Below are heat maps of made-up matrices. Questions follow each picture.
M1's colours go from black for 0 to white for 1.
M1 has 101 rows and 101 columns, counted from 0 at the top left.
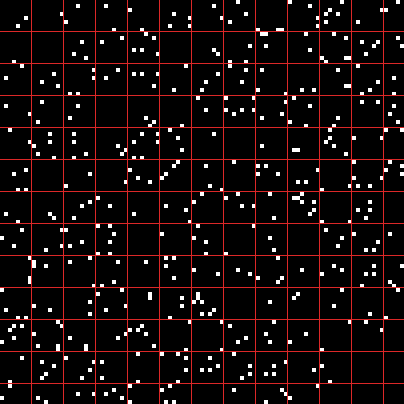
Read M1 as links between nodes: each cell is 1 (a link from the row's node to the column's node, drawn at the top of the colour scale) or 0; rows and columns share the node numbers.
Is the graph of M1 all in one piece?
yes
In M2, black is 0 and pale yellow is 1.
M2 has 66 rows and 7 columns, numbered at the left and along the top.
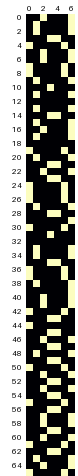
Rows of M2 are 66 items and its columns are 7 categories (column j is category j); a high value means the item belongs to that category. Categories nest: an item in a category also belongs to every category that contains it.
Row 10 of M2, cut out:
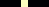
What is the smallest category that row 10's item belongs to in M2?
3
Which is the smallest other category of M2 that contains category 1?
6
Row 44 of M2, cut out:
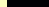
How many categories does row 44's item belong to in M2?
1
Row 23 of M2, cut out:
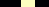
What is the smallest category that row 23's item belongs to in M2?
4
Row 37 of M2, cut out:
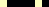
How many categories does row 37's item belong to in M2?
2
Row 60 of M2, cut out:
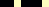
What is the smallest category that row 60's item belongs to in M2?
2
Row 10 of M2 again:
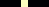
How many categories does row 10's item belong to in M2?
1
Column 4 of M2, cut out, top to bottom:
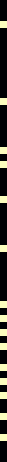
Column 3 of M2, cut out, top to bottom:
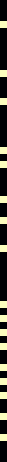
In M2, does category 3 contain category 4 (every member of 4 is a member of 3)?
yes
